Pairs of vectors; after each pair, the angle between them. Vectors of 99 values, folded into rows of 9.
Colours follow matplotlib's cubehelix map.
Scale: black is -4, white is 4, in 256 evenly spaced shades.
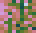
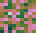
orthogonal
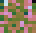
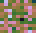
partly aligned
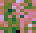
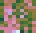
nearly opposite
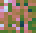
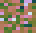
orthogonal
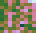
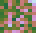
nearly parallel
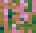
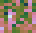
nearly opposite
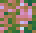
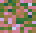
partly opposed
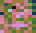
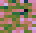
partly opposed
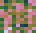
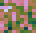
partly opposed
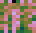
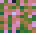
nearly parallel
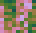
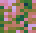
nearly opposite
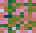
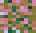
partly aligned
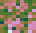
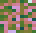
orthogonal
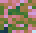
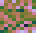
partly aligned
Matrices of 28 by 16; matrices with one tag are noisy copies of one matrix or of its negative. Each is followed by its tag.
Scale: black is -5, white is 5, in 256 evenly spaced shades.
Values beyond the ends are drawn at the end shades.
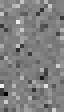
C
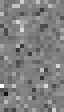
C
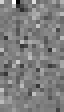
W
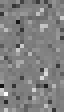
C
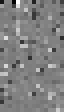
W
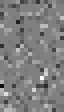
C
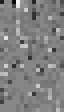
W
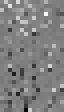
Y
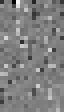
W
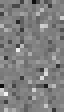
C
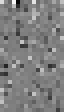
W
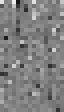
W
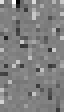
W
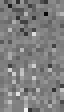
Y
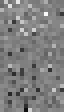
Y
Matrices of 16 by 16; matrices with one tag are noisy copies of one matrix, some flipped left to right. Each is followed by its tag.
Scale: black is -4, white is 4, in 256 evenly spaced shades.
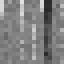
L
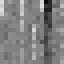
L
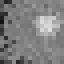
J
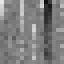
L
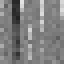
L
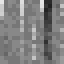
L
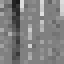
L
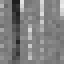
L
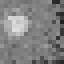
J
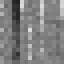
L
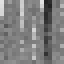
L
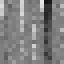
L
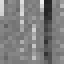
L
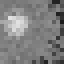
J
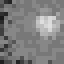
J
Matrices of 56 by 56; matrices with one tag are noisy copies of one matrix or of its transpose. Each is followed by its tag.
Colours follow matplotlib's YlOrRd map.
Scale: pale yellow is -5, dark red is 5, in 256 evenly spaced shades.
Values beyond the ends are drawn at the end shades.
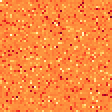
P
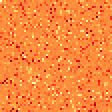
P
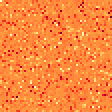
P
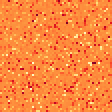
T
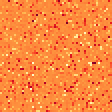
T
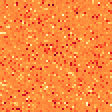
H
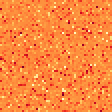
T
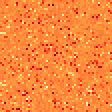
H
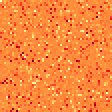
P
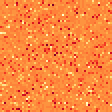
H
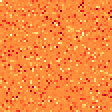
P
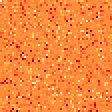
P
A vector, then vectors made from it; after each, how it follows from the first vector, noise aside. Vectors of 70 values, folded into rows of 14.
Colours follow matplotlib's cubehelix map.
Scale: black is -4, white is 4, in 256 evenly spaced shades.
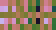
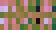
copied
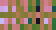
copied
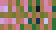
copied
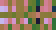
copied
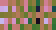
copied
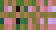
reversed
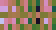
copied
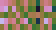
copied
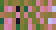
reversed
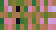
reversed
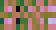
reversed
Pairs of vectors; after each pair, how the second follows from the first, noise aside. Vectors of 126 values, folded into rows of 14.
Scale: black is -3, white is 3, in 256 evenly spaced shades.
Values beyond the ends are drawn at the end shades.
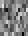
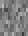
shrunk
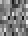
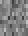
shrunk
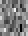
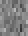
shrunk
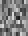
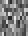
reversed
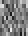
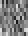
reversed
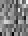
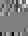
partly zeroed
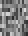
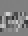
partly zeroed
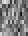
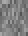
shrunk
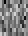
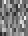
negated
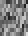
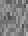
shrunk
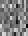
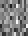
negated
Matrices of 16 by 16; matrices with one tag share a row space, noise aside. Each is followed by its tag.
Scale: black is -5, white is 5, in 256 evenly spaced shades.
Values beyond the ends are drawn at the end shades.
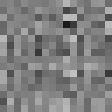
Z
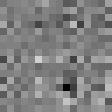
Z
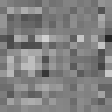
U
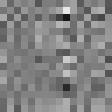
Z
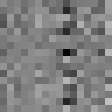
Z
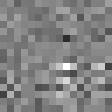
Z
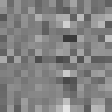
Z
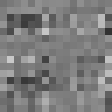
U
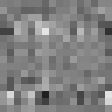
U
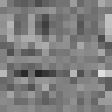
U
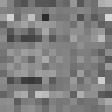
U
